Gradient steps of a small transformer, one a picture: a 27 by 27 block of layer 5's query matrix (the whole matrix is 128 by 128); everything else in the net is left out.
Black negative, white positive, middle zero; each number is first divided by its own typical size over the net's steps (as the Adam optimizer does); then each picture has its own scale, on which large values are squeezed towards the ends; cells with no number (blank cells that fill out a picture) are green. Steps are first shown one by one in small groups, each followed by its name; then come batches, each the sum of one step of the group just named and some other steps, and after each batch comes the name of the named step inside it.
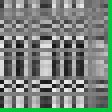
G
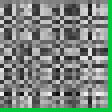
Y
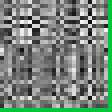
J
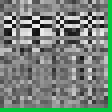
J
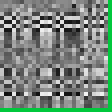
Y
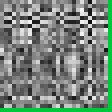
J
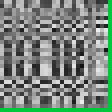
Y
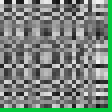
Y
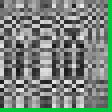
G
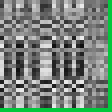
G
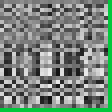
Y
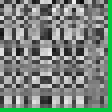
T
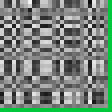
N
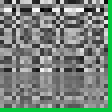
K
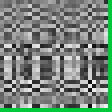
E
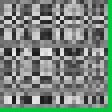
T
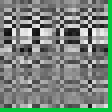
E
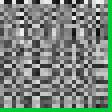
K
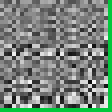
E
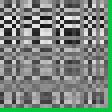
N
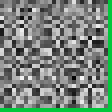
T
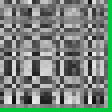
N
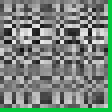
E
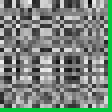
N
